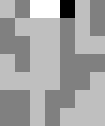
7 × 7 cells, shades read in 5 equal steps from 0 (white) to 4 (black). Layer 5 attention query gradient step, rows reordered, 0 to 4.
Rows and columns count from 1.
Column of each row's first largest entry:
5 1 1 2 5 1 1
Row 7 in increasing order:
1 1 1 1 2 2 2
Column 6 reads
1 1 1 2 2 1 1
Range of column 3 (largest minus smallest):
1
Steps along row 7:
same down up down same same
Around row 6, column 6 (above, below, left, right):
2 1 2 1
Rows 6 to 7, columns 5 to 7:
2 1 1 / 1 1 1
